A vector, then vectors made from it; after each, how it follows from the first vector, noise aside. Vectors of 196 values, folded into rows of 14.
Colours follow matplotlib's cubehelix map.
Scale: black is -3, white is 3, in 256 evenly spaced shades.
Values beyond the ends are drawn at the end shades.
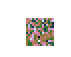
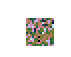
sign-scrambled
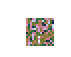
sign-scrambled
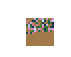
partly zeroed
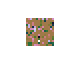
partly zeroed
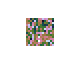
sign-scrambled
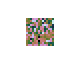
sign-scrambled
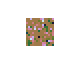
partly zeroed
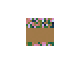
partly zeroed
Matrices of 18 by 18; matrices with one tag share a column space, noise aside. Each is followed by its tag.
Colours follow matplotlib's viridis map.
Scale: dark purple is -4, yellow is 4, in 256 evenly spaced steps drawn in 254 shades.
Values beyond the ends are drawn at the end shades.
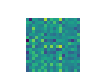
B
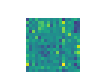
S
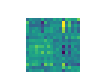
S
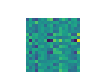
B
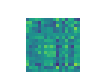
S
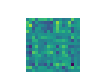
S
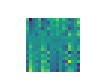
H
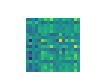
B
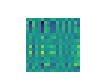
S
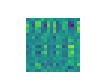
S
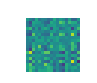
H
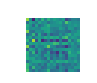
B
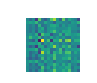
B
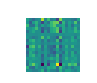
S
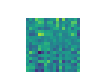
H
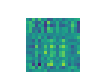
S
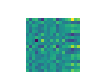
B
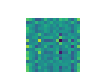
B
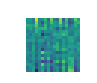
H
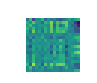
S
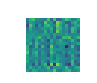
S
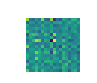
B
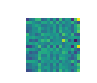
B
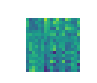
H
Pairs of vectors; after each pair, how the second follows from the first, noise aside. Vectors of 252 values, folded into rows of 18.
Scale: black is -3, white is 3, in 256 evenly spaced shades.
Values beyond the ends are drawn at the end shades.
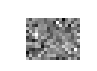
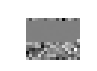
partly zeroed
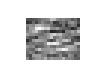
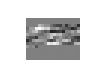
partly zeroed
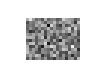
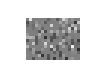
partly zeroed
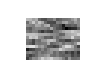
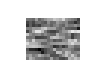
reversed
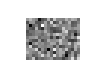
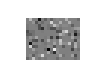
partly zeroed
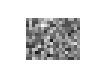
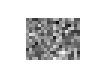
reversed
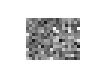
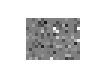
partly zeroed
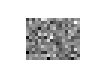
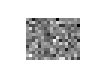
reversed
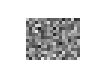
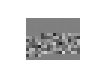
partly zeroed
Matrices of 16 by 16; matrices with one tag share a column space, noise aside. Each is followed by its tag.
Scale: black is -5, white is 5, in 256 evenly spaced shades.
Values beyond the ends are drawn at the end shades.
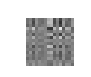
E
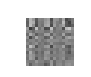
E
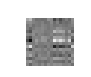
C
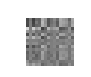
E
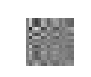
E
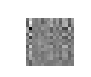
E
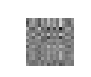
E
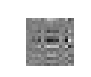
C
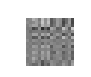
E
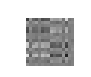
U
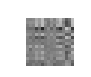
E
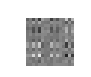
U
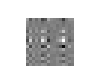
C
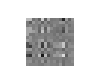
U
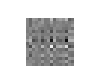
C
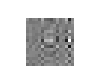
C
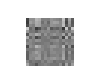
E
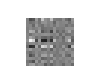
C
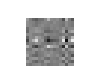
C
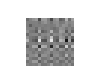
C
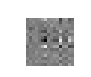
C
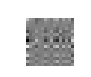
C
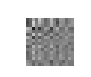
E
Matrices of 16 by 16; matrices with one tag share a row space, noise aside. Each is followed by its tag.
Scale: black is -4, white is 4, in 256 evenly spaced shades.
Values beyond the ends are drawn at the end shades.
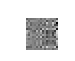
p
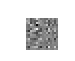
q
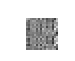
p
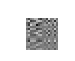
q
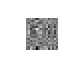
q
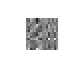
q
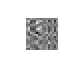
q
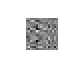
q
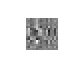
q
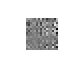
p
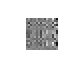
p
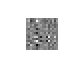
q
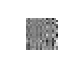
p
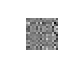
p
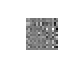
p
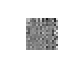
p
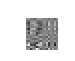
q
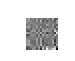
p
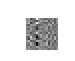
q
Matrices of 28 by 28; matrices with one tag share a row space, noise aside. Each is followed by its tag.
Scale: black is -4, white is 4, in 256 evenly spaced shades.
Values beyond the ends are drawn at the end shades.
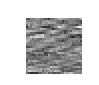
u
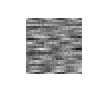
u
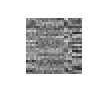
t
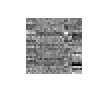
t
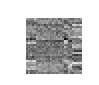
t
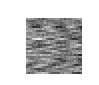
u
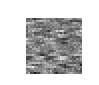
u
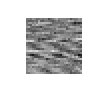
u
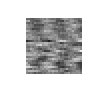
u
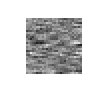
u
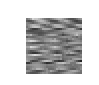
u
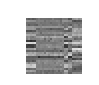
t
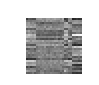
t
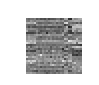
t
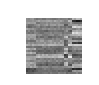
t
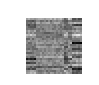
t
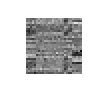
t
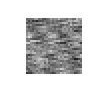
u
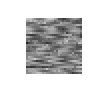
u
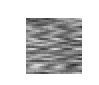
u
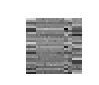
t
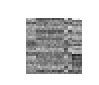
t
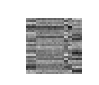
t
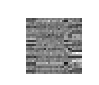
t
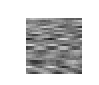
u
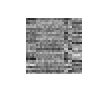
t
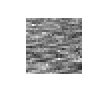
u
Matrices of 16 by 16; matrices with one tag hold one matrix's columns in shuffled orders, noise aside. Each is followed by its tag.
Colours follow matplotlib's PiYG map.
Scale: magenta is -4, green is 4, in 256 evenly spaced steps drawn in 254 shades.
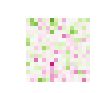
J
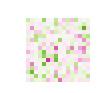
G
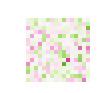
G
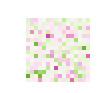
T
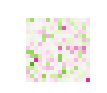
G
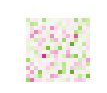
T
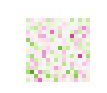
T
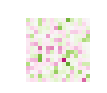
G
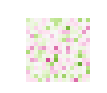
G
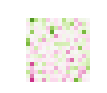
J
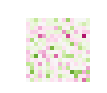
T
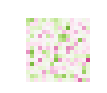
G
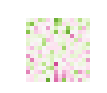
J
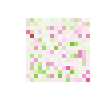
T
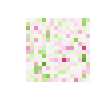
G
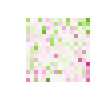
J
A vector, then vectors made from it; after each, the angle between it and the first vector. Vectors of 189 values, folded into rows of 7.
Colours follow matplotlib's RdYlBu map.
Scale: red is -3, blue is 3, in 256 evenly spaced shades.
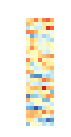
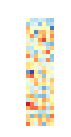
partly opposed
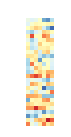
nearly opposite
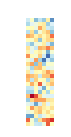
partly opposed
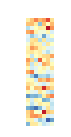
nearly parallel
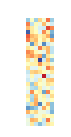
orthogonal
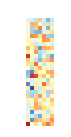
partly opposed
